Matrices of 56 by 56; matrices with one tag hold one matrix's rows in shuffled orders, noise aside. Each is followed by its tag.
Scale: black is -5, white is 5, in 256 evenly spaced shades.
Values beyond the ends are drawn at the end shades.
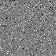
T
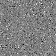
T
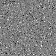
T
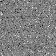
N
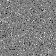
T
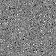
T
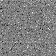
N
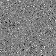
T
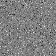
T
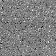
N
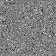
T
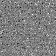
N
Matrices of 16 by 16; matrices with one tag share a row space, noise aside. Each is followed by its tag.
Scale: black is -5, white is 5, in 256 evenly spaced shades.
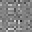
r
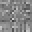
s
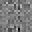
r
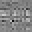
s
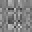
r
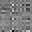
s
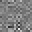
r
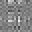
r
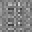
r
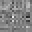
s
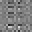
r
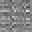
s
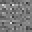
s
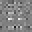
r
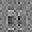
r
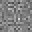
r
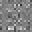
r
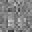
r
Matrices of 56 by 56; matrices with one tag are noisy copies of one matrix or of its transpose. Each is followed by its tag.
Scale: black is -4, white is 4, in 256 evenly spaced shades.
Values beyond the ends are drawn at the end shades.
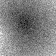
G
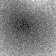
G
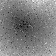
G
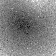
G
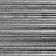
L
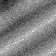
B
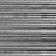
L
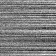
L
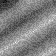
B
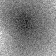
G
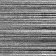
L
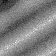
B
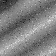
B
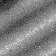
B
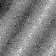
B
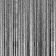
L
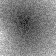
G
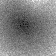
G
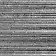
L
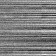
L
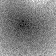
G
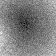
G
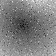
G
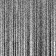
L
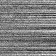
L
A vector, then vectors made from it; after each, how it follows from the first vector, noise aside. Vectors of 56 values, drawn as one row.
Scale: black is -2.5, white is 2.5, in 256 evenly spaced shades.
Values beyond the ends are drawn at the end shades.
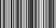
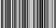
negated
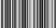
negated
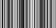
wrapped around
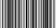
wrapped around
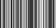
copied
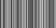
shrunk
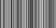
shrunk
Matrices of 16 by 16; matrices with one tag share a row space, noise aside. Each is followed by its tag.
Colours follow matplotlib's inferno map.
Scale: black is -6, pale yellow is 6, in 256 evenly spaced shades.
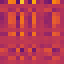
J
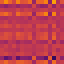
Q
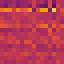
Q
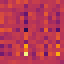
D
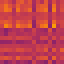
Q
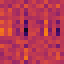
D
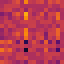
D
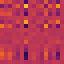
D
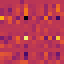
D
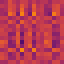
J
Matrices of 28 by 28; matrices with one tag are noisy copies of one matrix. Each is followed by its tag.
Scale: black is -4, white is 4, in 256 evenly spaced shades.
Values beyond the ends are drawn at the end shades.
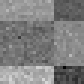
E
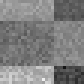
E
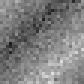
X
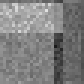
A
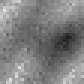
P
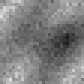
P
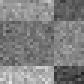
E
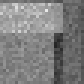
A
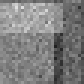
A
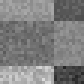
E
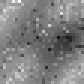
P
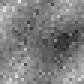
P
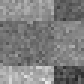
E
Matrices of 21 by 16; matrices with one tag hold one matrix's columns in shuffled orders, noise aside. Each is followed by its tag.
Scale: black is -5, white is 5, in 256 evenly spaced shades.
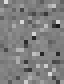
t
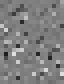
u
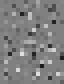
u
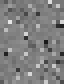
t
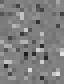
u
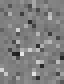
u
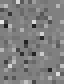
t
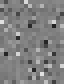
t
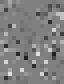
u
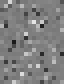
t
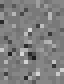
u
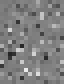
u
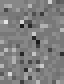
t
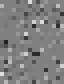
t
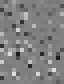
u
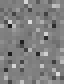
t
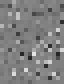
u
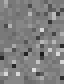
u
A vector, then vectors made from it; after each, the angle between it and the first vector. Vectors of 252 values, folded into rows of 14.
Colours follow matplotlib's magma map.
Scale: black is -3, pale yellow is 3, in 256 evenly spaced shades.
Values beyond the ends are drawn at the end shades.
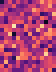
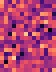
nearly opposite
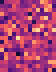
partly aligned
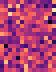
orthogonal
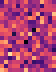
partly aligned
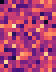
nearly parallel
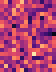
partly opposed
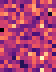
partly aligned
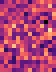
nearly parallel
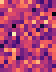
nearly opposite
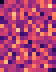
partly aligned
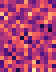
orthogonal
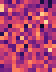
partly opposed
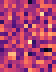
orthogonal
